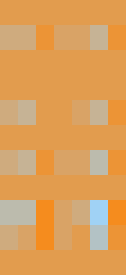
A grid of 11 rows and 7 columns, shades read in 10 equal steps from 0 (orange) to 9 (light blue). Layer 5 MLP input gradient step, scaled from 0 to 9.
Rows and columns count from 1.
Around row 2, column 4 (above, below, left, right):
2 2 1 3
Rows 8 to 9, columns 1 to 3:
2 2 2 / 6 6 0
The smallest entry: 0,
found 3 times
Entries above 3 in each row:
0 3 0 0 3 0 3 0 4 2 0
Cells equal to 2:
45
